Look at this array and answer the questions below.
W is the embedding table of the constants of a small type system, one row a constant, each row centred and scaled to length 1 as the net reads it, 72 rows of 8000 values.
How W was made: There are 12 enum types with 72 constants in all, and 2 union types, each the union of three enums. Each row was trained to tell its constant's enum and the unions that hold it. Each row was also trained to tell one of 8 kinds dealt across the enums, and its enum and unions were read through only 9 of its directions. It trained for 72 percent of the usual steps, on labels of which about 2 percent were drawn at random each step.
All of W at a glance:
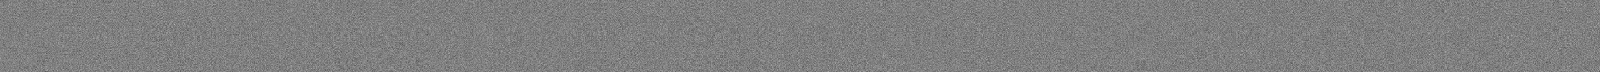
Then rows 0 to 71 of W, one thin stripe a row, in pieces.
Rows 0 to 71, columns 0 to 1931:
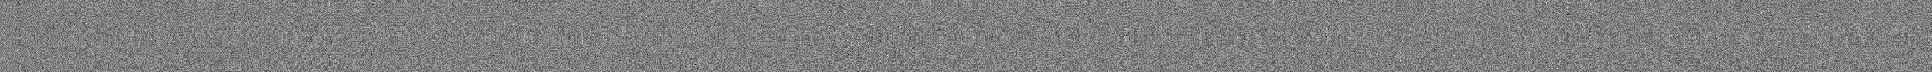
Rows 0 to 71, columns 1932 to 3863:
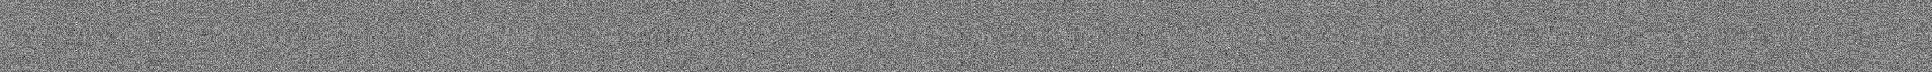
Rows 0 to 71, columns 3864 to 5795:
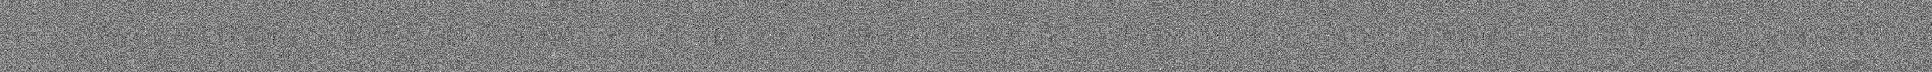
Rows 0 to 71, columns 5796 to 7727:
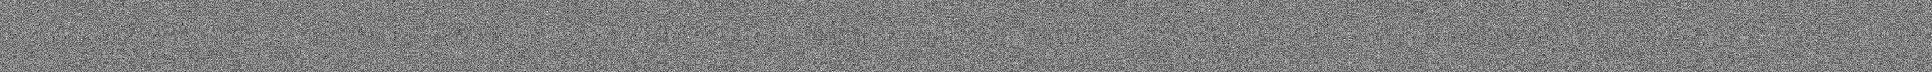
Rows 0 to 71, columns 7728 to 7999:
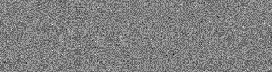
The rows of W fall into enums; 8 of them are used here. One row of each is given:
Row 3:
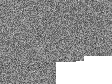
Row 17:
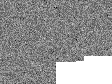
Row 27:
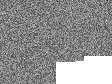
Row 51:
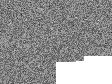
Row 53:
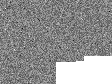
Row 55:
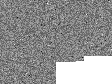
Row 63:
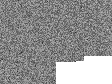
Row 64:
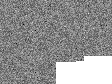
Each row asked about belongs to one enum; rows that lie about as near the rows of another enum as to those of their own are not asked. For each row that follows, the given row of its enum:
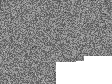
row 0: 17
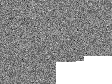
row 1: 51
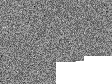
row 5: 3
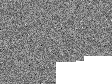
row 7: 64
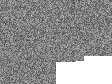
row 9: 53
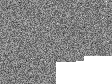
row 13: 53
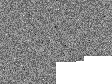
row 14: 63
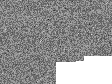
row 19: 53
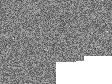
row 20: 17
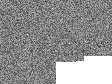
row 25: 64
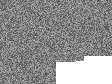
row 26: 27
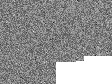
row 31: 64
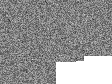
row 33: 17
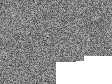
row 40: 3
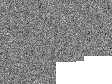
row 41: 55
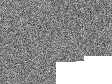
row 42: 3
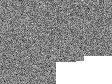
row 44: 3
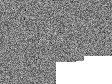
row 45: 17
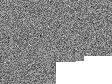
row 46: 53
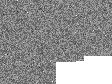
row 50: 64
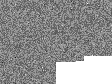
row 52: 53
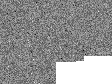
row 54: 64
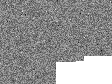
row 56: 27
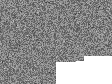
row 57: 55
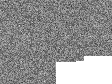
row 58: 63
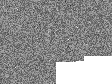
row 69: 3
